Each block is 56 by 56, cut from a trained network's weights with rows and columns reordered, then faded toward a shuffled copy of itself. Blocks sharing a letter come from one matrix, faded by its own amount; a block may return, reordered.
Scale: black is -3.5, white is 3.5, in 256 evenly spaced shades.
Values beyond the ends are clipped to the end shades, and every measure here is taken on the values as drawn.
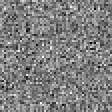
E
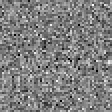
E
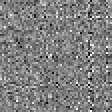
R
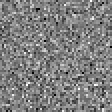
E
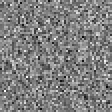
E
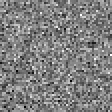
E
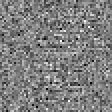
E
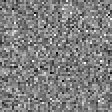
E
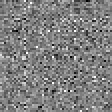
R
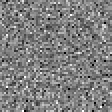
E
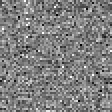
E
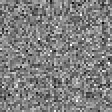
E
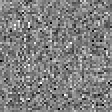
E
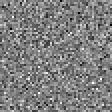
E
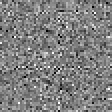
R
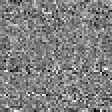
R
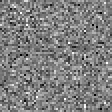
E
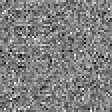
E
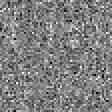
E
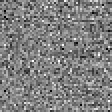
E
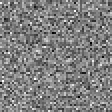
E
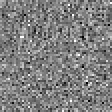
E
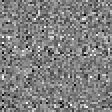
R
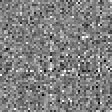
R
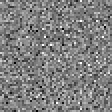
E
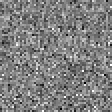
E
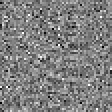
E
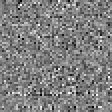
R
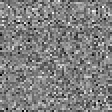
E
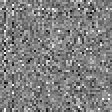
R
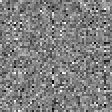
R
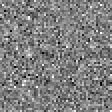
E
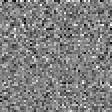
R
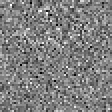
E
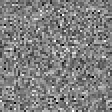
E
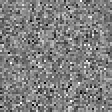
E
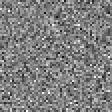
E
